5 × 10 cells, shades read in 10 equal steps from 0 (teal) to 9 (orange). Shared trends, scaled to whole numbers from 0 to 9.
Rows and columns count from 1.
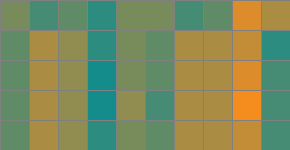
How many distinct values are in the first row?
6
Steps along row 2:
up down down up down up same up down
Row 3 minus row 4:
0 0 0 0 -1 1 0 0 -1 0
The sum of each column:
16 26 23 3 21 15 26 27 39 13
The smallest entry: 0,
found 2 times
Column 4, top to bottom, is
1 1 0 0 1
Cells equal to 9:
1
